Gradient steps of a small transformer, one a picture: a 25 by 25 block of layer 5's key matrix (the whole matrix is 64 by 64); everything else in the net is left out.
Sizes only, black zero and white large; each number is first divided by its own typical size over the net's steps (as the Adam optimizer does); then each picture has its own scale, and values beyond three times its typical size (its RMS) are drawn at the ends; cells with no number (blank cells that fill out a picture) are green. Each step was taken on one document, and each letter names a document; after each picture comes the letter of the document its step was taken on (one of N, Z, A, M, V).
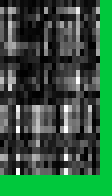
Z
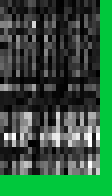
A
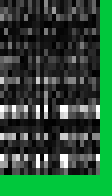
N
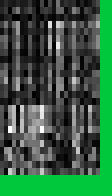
Z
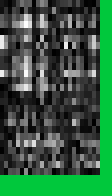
A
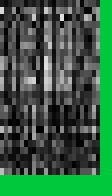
Z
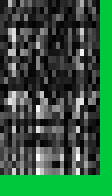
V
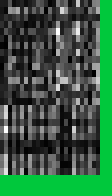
Z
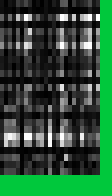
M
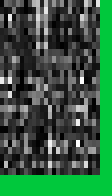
N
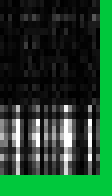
M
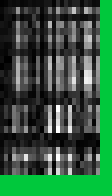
Z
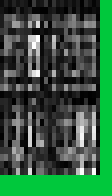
A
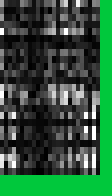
N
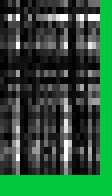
M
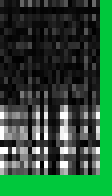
N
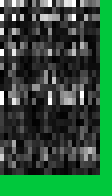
N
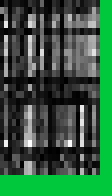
A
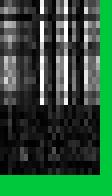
Z
